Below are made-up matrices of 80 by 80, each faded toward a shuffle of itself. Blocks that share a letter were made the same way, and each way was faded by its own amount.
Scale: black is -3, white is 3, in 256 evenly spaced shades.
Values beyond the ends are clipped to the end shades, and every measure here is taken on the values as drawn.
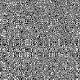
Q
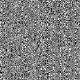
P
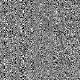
P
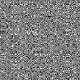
Q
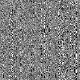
P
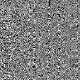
P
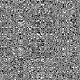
Q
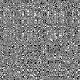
Q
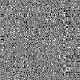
Q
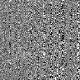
P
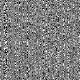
P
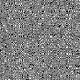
Q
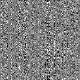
P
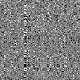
Q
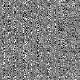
P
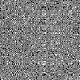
Q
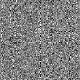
P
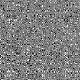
Q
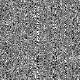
P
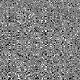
Q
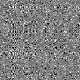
Q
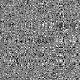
Q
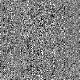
P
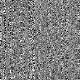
P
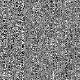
P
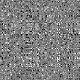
Q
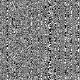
P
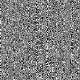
P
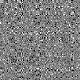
Q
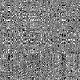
Q
